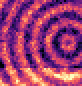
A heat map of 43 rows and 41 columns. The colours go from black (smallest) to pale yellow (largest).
Rings: centred on the middle right. Seam: horizontal, 80% of the way down, the bottom part higher. Histogram: bell-shaped. Grain: blotchy.
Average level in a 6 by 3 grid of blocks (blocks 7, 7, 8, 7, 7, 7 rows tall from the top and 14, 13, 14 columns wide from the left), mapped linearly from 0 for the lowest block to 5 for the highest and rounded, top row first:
1 1 1 | 1 1 1 | 1 2 0 | 2 1 0 | 2 2 1 | 4 5 5
